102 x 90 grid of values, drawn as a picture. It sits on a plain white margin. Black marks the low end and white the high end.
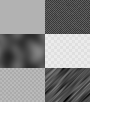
The table splits into 3 rows of 2 panels. Panel 1,1: high, flat. Panel 1,2: low, checkered. Panel 2,1: low, smooth. Panel 2,2: very high, checkered, faint in contrast. Panel 3,1: high, checkered, faint in contrast. Panel 3,2: low, slanting up to the right.
